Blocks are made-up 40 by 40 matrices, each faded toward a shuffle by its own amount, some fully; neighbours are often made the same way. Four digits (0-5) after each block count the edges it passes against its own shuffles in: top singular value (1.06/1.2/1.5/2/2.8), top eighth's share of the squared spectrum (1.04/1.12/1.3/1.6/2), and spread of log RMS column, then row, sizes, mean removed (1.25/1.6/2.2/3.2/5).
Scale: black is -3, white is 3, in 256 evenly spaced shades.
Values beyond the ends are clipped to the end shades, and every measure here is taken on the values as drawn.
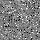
1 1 0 0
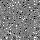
2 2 0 0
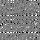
4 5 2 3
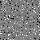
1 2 1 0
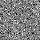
0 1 0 1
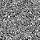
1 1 0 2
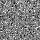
0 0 0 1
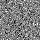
0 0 0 0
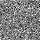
0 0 0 0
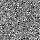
0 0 0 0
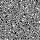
0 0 0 0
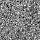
1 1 0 1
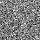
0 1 0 0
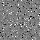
2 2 0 0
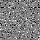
3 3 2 1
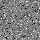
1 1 0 0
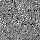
0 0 0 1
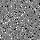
0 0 0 0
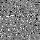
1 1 0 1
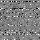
2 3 0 3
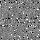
1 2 0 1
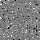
1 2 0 1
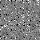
1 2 1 1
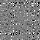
2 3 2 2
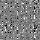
2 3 3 2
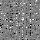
2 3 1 2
